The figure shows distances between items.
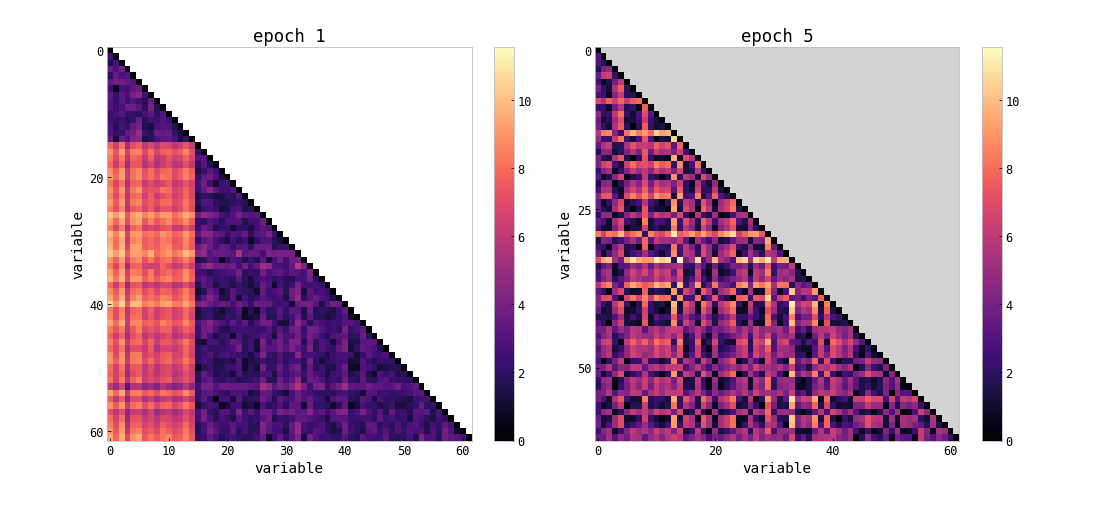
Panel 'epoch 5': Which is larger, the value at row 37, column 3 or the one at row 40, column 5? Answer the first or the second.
the first
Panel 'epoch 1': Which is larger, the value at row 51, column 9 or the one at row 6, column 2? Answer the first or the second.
the first
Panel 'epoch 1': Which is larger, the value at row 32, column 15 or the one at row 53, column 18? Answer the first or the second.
the first
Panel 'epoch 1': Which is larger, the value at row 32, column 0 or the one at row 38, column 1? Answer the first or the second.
the first
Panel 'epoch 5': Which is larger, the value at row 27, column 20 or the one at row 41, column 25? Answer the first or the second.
the first
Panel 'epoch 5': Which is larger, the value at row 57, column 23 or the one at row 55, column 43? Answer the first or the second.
the first
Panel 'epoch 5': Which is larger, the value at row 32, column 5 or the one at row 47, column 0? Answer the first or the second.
the second
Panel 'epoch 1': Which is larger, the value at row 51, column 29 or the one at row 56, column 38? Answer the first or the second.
the first
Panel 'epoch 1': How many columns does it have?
62
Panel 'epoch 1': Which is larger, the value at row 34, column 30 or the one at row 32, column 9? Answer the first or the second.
the second
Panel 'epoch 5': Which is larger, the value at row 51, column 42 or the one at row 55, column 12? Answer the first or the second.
the first
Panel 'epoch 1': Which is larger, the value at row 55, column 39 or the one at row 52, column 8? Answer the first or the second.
the second
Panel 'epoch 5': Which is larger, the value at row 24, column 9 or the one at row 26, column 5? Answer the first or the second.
the second
